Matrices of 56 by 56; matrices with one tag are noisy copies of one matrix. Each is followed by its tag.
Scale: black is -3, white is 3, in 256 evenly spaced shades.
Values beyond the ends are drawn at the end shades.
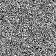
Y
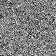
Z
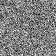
Z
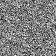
Y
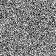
Z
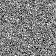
Y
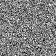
Y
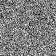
Z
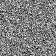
Y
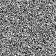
Y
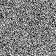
Z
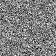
Y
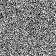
Z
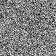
Z
